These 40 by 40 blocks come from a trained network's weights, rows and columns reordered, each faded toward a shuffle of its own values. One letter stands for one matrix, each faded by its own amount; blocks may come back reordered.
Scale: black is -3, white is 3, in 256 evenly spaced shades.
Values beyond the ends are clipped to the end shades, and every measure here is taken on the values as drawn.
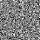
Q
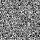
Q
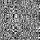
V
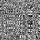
V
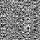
V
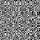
V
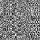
V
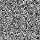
Q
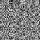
V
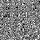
Q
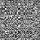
V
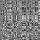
V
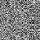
V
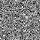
Q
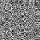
V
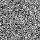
Q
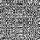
V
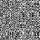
V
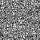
Q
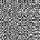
V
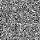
Q
